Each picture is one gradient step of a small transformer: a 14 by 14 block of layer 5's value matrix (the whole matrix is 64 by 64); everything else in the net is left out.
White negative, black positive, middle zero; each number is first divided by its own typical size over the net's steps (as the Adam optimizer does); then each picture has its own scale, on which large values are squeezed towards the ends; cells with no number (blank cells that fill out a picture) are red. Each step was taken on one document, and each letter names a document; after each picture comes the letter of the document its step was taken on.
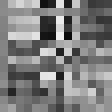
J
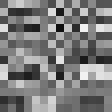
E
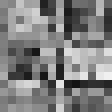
J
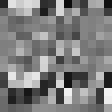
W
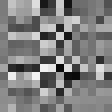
W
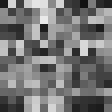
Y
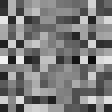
Y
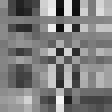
E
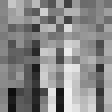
J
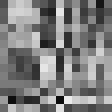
J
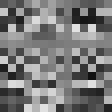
Y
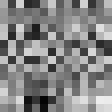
Y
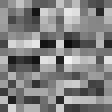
J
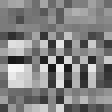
E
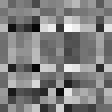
W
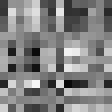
W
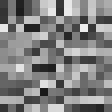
E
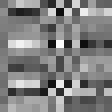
E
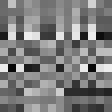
Y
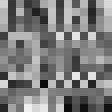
Y
